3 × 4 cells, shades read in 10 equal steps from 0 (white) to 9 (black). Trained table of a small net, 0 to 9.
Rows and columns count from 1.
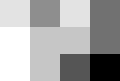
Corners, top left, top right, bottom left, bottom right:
1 5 0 9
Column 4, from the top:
5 5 9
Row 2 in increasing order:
0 2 2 5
